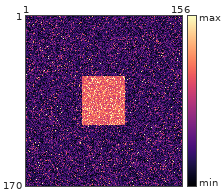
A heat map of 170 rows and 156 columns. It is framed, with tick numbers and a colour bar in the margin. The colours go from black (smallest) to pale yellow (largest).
Slope: none. Stripes: none. Odd patch: higher, in the centre. Ninth with the highest average: centre. Histogram: skewed, a long tail of high values.
